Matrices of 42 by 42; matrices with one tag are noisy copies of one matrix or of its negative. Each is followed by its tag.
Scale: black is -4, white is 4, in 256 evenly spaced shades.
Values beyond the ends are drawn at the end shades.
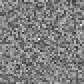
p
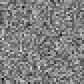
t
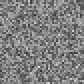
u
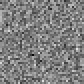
t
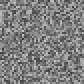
t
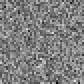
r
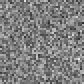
r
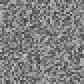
t
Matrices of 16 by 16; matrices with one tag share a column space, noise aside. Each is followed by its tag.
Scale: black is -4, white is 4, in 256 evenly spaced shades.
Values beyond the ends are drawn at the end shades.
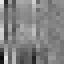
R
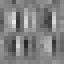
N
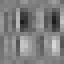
N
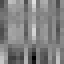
R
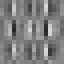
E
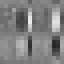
N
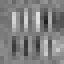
N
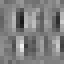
N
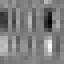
N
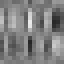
N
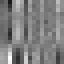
R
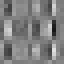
E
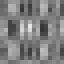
E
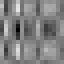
E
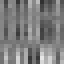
R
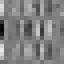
E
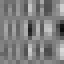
E
